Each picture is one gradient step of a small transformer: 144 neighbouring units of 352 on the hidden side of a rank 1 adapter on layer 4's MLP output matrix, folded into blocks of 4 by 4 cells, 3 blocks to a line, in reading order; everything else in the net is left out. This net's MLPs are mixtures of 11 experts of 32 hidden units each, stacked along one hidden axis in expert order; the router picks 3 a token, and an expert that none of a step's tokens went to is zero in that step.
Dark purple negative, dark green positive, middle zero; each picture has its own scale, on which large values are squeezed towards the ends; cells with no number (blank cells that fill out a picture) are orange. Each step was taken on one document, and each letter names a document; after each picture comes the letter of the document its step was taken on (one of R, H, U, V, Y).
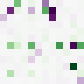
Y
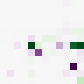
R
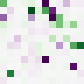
Y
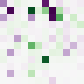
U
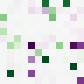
Y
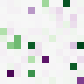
Y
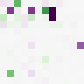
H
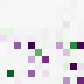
R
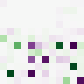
R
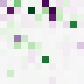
U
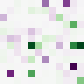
Y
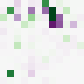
H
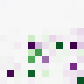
R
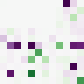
R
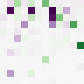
H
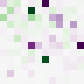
U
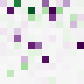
U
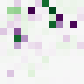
U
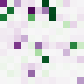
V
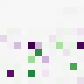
R
